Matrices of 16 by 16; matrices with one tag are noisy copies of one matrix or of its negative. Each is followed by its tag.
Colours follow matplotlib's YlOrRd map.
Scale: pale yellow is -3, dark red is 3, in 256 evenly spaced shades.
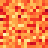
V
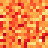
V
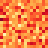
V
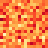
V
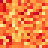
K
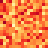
K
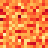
V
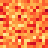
V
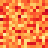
V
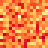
V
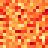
V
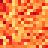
K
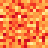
V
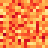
V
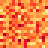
V
